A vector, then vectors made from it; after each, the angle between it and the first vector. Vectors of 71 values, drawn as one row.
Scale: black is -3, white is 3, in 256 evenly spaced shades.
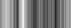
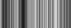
nearly opposite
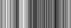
nearly parallel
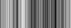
nearly parallel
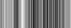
nearly parallel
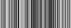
partly aligned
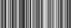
partly opposed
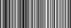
partly opposed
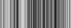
nearly parallel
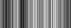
nearly opposite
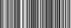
partly aligned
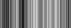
nearly opposite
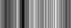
nearly opposite
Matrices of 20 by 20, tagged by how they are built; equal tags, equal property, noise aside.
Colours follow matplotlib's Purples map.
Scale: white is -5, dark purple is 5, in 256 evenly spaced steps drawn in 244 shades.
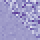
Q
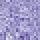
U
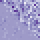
Q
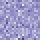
U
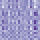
U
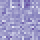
U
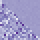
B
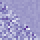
B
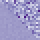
Q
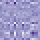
U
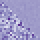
B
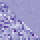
B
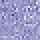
U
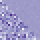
B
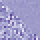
B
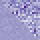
Q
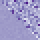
Q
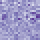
U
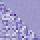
B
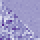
B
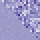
Q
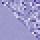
Q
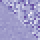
Q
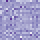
U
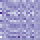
U
